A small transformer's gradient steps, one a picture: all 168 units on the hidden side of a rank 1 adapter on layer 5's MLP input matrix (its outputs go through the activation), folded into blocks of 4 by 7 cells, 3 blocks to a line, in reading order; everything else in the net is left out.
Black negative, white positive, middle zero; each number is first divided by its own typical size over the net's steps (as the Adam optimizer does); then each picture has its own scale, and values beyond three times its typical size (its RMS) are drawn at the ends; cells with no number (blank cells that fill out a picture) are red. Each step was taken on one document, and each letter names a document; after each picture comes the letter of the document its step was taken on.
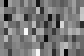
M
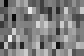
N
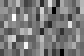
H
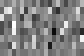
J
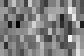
M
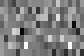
H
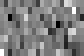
M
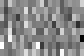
J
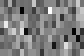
N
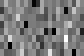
N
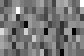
N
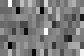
N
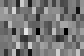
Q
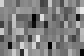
J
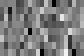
M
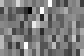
H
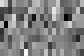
J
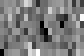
M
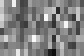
J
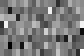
N
